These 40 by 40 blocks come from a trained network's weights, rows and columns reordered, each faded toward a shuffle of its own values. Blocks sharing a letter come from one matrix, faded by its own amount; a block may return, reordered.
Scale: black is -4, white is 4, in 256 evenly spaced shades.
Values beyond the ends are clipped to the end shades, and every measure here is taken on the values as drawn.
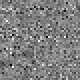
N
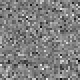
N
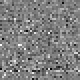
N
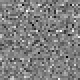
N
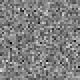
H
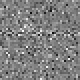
N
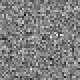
H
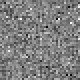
H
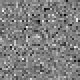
N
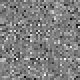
N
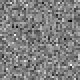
H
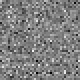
N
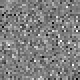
N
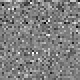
N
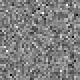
H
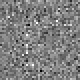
H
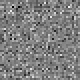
N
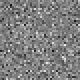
N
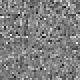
N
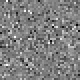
N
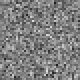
H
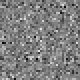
N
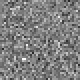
H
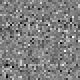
N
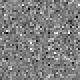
N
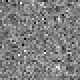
H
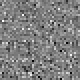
N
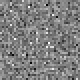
H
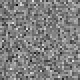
H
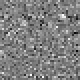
N
